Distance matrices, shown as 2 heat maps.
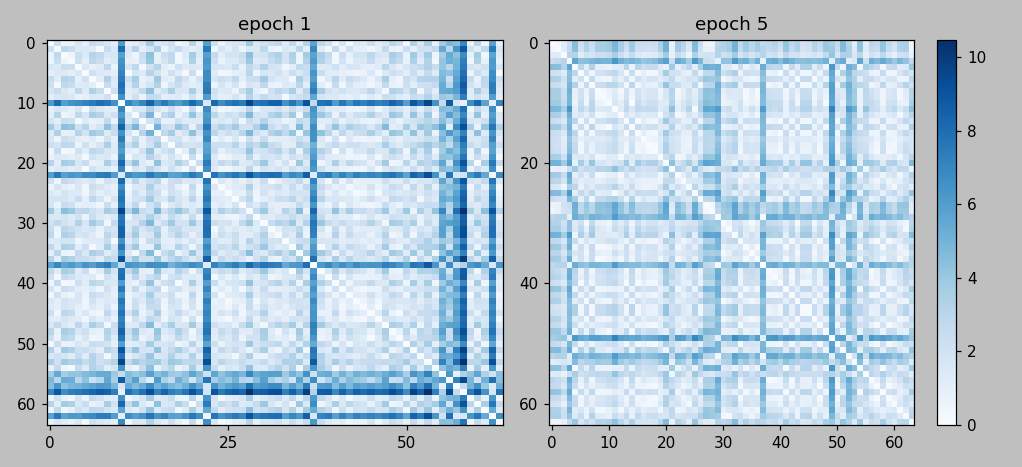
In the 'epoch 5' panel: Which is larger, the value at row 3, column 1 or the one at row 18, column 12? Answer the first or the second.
the first
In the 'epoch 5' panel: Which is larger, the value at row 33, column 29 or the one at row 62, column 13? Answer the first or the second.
the first
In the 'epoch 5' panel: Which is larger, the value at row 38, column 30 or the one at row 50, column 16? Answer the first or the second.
the first
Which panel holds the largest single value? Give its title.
epoch 1
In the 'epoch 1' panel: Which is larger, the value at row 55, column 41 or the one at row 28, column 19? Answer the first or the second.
the first
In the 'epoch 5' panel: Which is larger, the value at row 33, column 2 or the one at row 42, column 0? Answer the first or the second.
the second
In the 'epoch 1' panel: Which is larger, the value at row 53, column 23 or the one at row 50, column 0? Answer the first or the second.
the first
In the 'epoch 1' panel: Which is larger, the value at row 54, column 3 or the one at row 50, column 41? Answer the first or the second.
the second
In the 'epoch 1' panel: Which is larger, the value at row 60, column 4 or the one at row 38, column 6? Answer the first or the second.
the first
